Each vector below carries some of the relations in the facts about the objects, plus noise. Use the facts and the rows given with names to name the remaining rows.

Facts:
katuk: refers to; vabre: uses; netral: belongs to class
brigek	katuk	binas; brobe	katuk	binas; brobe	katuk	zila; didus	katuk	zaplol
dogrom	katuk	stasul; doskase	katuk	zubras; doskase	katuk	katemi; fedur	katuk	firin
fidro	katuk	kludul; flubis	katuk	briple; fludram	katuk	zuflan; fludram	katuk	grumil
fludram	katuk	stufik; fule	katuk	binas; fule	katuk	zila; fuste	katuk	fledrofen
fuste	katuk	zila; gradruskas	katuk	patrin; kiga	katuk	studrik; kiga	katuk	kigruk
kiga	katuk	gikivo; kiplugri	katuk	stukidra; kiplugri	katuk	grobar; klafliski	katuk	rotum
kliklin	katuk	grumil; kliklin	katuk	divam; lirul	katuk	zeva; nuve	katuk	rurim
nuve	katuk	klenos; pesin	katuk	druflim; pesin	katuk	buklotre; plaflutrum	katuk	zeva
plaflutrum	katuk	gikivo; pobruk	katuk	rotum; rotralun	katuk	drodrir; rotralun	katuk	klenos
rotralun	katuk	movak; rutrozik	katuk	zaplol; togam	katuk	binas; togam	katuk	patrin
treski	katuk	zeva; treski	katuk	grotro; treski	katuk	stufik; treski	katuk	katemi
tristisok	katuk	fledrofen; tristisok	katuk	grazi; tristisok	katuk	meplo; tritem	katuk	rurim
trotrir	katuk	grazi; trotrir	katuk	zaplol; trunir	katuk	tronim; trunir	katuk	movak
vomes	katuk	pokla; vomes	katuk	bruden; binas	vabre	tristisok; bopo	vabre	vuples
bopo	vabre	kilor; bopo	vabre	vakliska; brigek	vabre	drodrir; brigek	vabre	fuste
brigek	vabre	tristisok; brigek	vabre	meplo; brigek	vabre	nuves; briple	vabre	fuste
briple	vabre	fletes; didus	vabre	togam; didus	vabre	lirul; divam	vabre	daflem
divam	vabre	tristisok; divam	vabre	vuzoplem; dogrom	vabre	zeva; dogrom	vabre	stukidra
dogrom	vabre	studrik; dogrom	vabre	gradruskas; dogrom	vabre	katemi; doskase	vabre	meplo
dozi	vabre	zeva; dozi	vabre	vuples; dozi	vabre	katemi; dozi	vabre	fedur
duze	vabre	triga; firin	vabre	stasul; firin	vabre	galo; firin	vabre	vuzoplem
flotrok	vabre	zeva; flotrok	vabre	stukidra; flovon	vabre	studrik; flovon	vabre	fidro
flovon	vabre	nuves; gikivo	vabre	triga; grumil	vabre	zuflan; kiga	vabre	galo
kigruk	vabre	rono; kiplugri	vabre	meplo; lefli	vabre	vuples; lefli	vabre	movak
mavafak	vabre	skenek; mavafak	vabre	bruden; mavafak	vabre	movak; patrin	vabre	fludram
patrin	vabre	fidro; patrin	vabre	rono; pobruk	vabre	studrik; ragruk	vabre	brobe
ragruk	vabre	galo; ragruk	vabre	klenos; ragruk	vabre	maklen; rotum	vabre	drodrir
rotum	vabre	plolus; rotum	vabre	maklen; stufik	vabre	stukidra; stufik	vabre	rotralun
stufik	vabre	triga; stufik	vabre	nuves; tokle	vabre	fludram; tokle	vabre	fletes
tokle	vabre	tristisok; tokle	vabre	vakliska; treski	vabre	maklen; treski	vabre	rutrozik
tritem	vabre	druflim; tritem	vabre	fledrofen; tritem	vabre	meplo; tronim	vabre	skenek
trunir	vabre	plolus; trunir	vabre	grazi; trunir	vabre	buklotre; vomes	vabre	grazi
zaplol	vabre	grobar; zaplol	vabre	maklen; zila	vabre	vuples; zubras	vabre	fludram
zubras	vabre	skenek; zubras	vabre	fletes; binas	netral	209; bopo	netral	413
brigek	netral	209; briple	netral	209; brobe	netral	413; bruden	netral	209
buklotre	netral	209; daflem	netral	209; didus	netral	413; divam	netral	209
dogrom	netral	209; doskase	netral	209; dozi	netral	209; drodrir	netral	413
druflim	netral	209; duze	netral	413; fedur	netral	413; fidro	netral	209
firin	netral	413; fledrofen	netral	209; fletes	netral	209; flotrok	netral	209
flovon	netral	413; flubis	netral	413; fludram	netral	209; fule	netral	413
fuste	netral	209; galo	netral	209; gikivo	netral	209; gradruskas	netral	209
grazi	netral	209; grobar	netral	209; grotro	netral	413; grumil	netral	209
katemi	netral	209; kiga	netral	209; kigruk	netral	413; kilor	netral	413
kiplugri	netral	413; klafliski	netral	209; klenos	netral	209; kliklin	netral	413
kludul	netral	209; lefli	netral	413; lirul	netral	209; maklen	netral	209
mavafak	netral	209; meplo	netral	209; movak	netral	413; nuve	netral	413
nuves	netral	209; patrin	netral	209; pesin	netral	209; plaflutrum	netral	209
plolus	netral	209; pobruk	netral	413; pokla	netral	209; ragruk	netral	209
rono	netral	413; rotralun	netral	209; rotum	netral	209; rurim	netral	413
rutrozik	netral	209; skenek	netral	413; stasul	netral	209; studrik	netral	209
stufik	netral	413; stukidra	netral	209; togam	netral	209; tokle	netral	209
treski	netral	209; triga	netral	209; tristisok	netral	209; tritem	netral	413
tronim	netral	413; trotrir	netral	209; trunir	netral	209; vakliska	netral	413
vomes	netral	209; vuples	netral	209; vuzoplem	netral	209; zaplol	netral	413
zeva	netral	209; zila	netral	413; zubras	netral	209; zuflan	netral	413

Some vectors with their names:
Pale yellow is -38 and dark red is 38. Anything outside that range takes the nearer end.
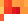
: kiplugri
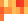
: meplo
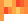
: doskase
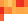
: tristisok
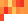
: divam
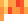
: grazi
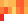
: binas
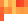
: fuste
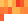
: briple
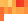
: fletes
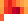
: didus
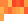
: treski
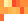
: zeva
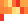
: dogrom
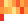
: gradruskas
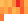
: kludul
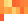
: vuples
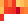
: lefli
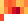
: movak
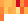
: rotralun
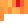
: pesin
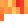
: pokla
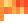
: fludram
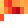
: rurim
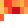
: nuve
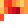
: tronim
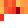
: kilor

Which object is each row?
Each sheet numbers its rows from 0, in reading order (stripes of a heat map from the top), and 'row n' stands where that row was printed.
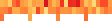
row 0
mavafak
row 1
trunir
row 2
kiga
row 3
bruden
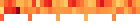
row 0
kliklin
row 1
ragruk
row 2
plaflutrum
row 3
lirul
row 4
grumil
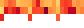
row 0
stufik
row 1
fule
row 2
kigruk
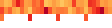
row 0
trotrir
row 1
fedur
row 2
patrin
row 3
flubis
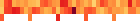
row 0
tritem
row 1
zubras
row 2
brobe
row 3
tokle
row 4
togam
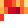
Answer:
zaplol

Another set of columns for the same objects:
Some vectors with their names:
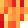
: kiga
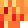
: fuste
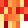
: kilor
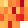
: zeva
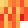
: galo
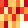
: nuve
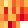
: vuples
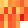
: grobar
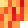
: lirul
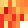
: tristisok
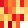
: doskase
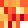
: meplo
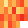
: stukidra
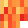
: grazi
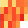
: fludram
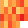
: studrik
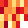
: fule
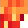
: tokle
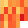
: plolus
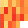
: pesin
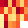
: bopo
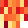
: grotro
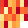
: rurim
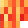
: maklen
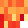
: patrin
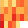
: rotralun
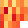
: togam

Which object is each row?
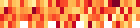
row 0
trotrir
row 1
rutrozik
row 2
brigek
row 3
drodrir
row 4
tritem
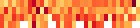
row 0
gradruskas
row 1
didus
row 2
klenos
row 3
briple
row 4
gikivo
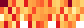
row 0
kiplugri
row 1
vomes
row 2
rotum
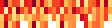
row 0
tronim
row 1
firin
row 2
movak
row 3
treski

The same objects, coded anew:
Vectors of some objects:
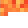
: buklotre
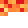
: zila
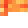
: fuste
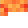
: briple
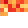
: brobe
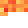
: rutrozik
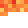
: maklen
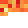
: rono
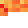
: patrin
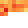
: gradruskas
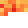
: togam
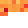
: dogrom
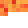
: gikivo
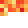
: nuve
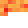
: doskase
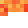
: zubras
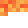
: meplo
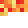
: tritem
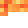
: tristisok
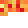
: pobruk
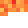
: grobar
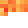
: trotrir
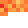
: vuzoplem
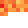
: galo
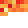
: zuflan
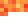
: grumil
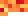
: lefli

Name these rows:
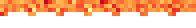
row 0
fludram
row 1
tronim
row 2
trunir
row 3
movak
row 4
divam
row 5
fletes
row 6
binas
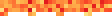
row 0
rotralun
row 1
rurim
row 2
ragruk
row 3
zaplol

